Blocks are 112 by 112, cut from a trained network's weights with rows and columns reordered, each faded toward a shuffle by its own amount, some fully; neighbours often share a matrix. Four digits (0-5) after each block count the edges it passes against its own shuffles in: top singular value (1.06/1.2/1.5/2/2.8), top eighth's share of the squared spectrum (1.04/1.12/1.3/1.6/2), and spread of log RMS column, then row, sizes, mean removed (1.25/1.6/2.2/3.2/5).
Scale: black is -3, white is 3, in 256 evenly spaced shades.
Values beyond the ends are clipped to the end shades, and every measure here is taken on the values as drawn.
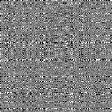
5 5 3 4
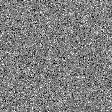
0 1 0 0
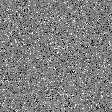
2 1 0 0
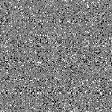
4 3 1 3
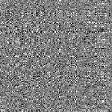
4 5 3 3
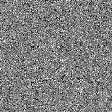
3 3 1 2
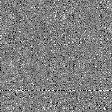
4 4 2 2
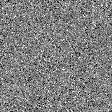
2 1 0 0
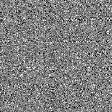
3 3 2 3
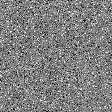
1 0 0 0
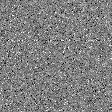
1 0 0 0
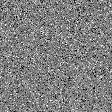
2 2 0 0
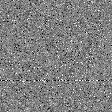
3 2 0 1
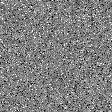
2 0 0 0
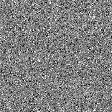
2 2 1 1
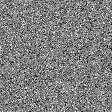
0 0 0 0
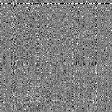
4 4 3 3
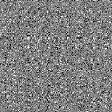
4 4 2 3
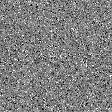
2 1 0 1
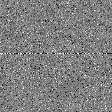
3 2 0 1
